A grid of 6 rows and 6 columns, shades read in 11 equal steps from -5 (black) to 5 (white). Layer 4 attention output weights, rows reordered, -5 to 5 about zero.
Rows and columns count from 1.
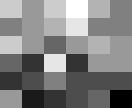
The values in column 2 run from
-4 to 1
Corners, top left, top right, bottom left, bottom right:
3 0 1 -5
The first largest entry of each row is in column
4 4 1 3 3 1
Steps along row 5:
up up down same same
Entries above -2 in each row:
6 6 6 4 1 2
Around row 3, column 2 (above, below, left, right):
1 -3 3 -1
